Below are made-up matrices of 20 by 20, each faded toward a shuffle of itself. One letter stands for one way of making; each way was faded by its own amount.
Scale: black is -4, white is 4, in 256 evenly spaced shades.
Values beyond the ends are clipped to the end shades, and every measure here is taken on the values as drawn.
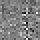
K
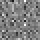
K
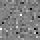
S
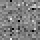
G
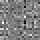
K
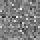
S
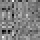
K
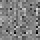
K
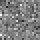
S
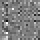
K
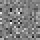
K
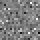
S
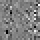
G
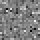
S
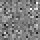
G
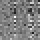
K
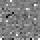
S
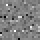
S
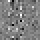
G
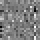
K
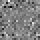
S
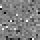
S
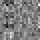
K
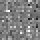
G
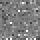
S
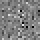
G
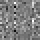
G
